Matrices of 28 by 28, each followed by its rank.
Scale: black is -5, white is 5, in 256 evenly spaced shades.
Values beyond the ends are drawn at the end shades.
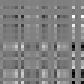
one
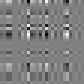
one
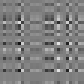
one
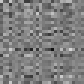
three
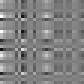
one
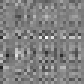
three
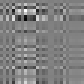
one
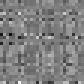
three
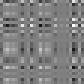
one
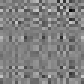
three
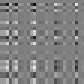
one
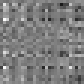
three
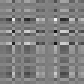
one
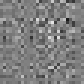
three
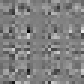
three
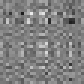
three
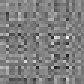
three
